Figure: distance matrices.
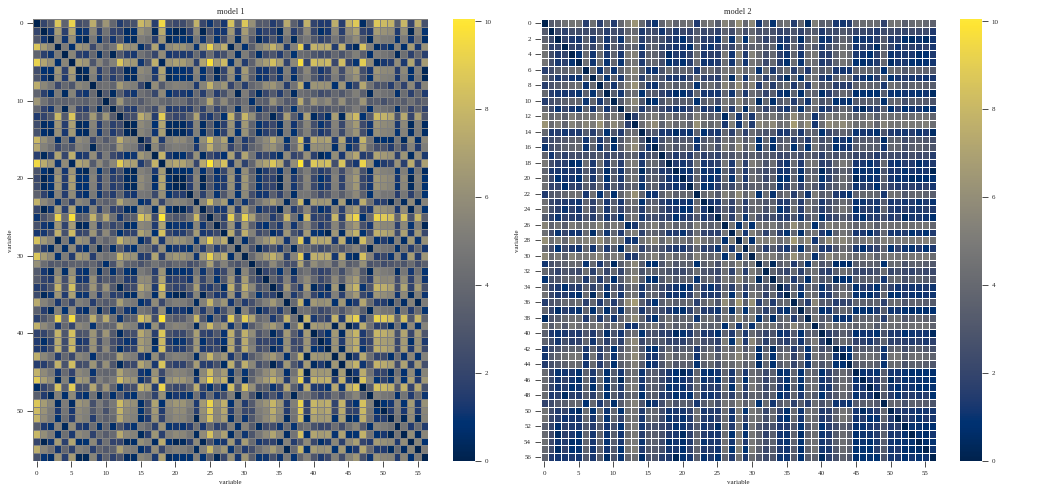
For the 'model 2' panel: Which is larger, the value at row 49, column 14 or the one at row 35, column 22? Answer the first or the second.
the second
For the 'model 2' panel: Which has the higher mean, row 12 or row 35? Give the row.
12
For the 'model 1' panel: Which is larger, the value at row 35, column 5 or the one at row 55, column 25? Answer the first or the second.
the second
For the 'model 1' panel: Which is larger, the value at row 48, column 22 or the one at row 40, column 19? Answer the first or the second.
the second
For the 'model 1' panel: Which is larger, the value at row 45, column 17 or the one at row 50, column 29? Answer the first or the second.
the first
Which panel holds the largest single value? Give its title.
model 1
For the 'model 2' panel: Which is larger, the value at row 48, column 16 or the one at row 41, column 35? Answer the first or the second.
the first
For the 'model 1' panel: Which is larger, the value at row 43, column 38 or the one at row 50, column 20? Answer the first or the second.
the first
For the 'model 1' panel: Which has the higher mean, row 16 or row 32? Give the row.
16
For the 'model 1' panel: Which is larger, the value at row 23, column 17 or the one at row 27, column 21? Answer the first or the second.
the first
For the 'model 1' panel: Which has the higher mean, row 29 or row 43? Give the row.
43
